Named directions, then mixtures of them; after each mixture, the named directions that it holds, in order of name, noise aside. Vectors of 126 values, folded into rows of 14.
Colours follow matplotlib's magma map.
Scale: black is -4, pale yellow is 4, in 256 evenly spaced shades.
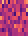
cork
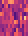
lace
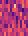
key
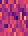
key, lace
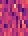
key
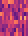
lace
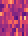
lace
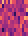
cork, lace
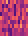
cork, key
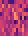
lace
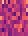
cork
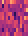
cork, lace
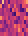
cork, key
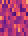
cork, key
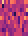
cork, lace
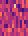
key
